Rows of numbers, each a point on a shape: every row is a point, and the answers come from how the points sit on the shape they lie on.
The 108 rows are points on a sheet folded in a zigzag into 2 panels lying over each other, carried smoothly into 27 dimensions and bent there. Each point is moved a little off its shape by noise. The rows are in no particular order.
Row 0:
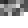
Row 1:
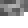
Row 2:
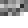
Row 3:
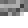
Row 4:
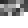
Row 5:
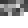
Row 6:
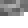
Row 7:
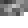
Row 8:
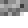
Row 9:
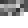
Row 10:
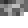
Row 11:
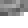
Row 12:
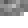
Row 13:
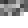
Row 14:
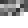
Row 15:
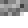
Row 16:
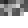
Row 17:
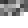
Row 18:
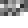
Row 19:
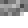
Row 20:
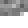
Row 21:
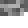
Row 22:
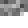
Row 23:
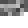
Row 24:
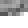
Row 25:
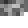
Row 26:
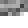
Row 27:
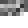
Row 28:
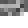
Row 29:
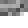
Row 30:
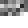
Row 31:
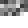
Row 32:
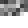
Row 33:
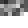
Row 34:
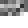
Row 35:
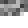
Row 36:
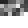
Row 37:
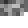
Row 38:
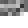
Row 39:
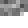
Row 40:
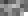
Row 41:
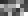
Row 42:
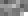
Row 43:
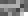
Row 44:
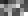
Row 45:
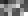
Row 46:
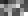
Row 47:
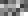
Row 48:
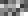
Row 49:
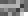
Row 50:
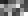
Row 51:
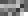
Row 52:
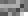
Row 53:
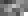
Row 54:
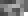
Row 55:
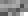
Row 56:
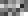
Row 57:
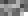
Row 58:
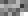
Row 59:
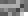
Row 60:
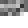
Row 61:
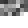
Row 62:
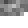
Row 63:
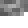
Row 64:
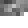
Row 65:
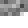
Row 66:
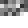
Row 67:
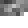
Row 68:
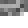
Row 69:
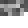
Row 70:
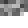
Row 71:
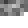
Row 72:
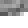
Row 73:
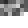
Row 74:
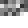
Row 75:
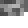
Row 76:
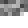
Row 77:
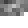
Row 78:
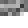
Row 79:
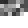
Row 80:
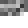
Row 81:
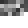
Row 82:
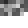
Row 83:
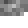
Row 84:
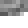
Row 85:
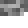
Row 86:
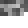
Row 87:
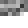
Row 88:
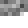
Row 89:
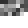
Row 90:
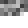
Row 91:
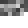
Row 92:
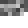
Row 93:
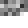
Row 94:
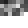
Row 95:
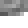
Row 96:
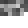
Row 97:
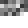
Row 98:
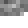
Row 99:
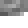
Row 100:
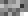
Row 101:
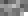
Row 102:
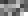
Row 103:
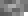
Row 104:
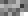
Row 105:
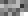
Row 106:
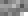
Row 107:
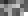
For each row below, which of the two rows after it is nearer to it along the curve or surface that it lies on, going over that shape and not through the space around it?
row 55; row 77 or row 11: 11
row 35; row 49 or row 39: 39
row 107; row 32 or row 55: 32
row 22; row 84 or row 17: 17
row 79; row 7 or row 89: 89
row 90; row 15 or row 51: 15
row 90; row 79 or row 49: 79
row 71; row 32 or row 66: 32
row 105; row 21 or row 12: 12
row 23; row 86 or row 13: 86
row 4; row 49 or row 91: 91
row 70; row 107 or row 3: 107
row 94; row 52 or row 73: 73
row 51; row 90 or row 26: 26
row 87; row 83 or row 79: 79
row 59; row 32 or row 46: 32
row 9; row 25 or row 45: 45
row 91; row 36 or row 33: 36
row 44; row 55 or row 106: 106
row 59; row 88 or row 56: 56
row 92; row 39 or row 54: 54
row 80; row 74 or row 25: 74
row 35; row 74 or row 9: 74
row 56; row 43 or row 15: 43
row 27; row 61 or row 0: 61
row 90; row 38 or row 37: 37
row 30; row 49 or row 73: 49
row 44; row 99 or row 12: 12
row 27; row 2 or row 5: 2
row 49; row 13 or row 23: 23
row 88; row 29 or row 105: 105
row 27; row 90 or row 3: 3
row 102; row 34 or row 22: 22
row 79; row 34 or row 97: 97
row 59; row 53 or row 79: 79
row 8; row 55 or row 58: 58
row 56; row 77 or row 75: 75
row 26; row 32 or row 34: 34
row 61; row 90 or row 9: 90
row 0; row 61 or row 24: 61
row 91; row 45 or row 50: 50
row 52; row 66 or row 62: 66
